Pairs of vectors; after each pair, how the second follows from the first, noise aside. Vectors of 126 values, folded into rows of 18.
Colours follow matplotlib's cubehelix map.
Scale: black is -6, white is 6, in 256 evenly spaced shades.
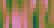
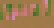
partly zeroed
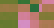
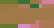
partly zeroed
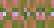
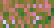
shuffled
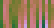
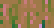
partly zeroed
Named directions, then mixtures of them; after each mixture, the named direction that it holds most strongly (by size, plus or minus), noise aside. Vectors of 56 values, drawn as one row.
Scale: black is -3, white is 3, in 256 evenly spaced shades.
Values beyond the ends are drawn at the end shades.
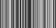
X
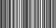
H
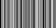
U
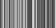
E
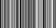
U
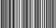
H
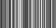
H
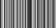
E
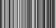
E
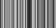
E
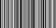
U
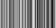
E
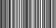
H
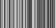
E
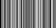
U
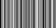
U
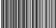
E
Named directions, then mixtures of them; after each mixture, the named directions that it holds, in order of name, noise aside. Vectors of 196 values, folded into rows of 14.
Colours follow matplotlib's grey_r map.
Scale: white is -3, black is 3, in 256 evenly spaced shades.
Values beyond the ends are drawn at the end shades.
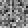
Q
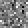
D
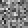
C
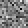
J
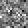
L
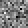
C, J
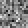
L, Q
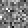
C, L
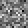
L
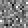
D, J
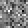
D, L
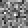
C, J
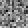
Q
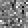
D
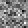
C, L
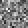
C, L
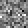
L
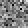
J, Q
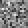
C, J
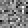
D, Q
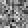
L, Q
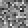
C, J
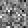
L
